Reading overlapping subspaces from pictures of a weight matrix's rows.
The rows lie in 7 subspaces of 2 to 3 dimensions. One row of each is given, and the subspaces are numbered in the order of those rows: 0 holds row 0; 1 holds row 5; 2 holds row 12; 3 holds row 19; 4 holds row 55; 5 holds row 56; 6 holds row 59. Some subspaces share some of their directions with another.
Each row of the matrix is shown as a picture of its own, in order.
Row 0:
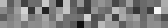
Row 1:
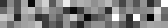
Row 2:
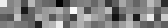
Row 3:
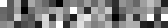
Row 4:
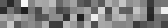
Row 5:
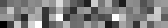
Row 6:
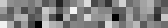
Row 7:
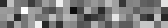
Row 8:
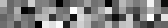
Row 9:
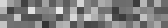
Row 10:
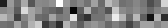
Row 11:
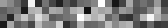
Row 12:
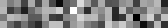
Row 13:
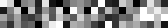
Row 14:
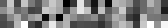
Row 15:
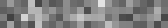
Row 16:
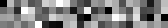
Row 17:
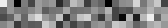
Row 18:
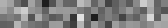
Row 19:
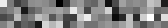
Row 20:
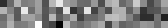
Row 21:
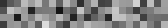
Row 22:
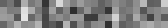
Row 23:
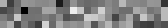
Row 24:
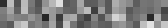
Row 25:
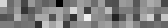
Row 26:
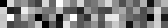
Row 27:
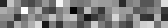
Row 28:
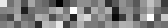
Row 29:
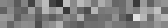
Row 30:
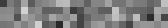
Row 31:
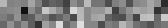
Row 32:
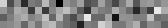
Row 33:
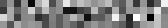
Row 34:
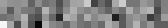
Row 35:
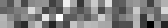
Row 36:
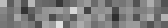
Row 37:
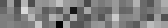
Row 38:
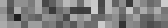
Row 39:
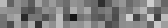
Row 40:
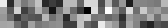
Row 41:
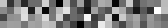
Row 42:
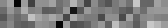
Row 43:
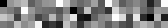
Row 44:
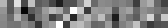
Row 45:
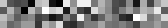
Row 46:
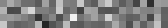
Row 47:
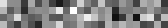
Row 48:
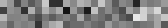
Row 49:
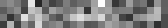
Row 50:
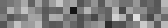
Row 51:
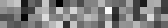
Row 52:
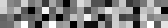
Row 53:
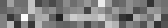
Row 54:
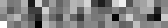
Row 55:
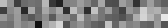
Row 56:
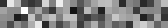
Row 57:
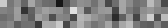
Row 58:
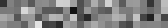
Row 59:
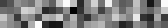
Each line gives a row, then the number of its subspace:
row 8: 2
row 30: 0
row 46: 2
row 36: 3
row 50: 2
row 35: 6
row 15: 1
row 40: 6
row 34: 1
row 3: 6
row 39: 1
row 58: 6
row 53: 1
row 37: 3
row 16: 6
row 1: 4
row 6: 1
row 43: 3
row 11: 1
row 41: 0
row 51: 5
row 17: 3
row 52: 6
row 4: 5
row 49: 1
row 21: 2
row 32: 0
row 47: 2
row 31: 0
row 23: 5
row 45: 4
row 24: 6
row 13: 4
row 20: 4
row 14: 6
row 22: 5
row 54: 1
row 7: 5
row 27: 5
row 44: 3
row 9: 2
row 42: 3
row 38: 6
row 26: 2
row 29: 4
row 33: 4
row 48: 4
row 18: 5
